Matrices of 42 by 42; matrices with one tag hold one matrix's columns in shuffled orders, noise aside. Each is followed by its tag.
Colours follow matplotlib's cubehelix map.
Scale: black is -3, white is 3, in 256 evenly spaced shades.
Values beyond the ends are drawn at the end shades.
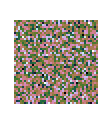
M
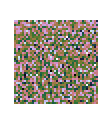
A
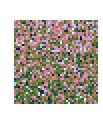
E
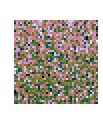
E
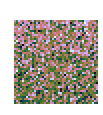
E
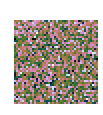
A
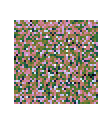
A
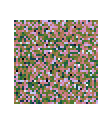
A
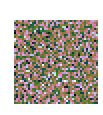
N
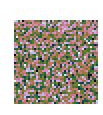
A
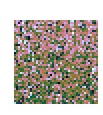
E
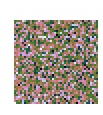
M
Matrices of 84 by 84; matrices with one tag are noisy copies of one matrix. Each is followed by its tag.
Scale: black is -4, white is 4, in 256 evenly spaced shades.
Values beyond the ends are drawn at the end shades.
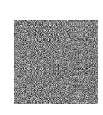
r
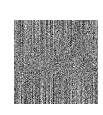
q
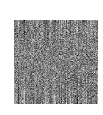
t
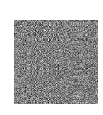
r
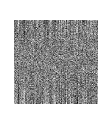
t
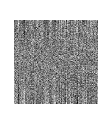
t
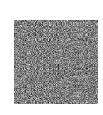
r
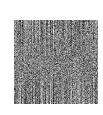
q
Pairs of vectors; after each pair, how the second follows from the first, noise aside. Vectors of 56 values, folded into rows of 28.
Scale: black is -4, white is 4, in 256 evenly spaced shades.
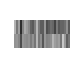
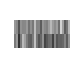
wrapped around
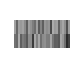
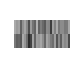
wrapped around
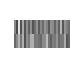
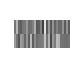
wrapped around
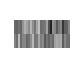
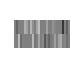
partly zeroed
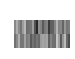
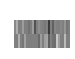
partly zeroed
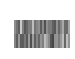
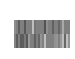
partly zeroed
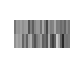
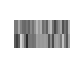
wrapped around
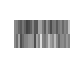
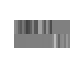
partly zeroed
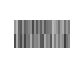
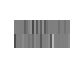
partly zeroed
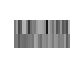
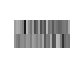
wrapped around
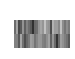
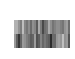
wrapped around
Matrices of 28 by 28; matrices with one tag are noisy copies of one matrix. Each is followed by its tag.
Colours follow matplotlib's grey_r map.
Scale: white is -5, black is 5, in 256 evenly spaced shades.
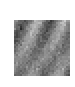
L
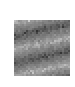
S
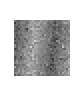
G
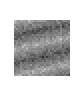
S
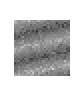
S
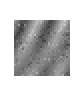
L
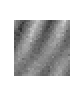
L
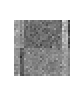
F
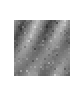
L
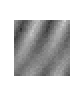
L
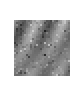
L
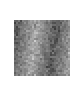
G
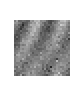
L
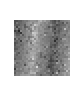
G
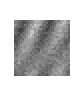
L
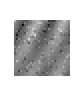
L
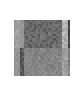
F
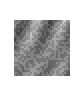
L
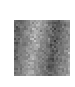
G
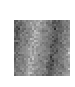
G
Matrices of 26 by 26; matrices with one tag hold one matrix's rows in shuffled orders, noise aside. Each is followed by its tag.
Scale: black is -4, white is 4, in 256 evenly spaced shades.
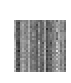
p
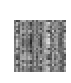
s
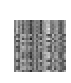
s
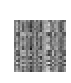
s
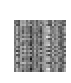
s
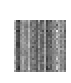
p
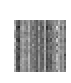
p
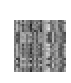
s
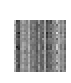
p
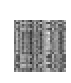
s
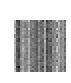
p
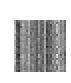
p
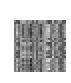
s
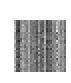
p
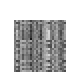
s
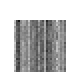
p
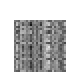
s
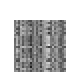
s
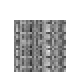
s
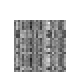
s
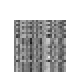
s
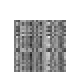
s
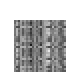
s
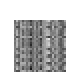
s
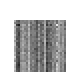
p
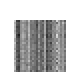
p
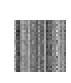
p
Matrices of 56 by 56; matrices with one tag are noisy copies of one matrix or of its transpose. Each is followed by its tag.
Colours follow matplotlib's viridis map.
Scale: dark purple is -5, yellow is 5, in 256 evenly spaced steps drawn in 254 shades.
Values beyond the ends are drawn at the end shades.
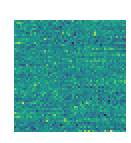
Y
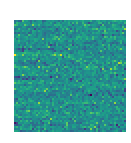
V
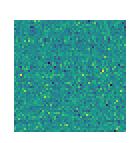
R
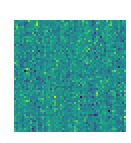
Y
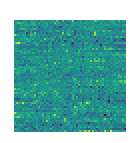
Y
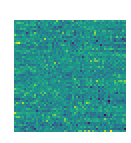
Y
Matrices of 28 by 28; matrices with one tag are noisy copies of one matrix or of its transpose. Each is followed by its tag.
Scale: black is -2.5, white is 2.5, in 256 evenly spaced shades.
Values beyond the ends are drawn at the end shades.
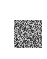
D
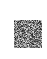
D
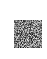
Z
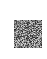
Z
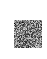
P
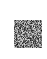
D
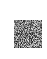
Z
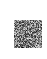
P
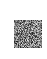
Z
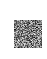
Z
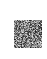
P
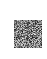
Z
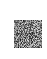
Z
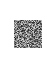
D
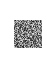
D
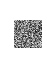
P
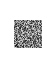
D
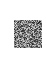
D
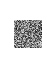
P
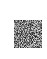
Z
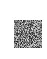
Z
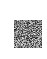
Z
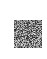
Z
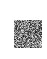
P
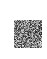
P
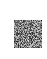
Z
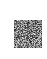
Z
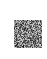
D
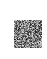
P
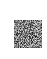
Z
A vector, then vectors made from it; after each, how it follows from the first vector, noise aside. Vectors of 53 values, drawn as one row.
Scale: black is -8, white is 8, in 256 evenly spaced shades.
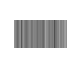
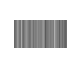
negated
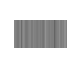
shrunk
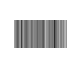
scaled up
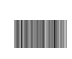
scaled up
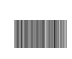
scaled up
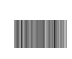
scaled up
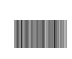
scaled up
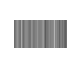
negated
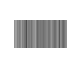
reversed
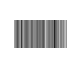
scaled up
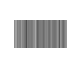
reversed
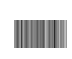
scaled up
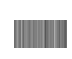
negated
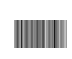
scaled up
